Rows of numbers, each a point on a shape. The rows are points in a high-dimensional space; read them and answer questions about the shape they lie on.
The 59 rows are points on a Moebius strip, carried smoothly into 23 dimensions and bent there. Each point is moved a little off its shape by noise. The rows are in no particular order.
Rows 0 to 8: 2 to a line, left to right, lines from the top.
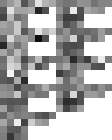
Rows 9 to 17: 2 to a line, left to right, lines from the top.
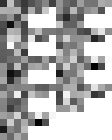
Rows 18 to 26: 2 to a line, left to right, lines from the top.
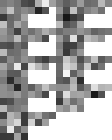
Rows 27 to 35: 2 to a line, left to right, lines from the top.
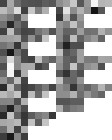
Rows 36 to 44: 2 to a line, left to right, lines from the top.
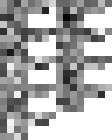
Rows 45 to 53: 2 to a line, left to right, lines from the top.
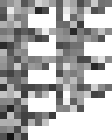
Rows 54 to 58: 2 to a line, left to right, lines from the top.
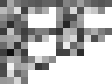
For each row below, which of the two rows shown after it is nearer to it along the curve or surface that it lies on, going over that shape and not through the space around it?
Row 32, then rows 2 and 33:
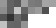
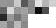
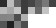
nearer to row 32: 33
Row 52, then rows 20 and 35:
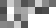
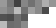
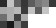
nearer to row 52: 35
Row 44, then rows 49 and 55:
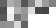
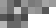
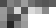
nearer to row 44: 49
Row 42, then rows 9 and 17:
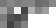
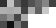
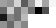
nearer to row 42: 9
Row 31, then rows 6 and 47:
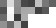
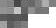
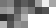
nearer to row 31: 47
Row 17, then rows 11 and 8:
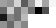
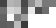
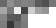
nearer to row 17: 11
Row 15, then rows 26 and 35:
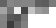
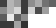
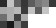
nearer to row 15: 35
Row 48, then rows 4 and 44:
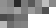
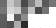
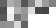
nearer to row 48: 44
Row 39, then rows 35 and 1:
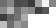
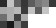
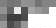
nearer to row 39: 1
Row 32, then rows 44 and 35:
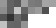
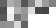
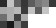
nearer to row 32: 35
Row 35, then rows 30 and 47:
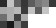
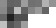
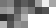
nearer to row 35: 30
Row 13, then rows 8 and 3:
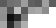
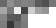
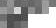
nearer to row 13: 8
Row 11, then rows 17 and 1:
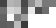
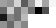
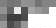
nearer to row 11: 17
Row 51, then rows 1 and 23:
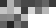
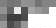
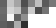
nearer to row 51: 1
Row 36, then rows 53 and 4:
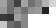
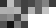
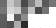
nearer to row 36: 53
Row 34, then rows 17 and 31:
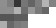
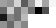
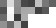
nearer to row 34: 17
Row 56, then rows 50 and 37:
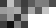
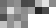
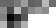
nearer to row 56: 37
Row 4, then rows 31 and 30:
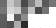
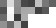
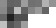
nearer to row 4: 31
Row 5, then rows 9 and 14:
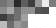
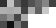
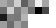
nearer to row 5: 14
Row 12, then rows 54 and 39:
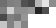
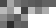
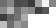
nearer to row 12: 39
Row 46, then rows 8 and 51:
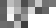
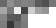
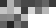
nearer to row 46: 51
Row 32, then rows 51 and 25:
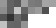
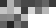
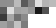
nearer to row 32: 51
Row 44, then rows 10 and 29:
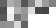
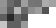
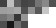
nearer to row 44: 29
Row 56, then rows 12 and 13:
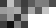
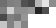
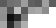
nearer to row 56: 13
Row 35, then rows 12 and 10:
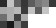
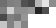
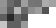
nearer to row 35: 10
